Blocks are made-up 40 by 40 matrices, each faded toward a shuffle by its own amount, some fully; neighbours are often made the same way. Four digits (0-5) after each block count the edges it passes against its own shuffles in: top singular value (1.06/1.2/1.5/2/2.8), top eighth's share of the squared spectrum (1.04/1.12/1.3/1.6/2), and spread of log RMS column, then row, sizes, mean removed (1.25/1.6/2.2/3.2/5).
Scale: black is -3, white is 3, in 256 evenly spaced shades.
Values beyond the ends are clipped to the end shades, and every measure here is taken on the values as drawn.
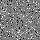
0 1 0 0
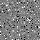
2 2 1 1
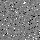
0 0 0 0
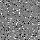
2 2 1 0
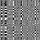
5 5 4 3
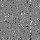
3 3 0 0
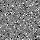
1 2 0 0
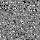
1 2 0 2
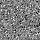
0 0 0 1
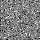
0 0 0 0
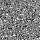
0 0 0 1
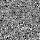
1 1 0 2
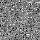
1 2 0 2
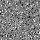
0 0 0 0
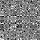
4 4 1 2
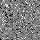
2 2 0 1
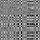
5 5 4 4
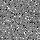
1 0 0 0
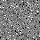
1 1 0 0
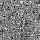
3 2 0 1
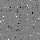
1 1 0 0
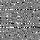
3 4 0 2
